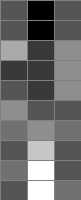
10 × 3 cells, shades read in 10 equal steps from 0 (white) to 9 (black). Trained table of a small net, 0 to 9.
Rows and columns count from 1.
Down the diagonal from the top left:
6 9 4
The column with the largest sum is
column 1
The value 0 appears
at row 9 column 2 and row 10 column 2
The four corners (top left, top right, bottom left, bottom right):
6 6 6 5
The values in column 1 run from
3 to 7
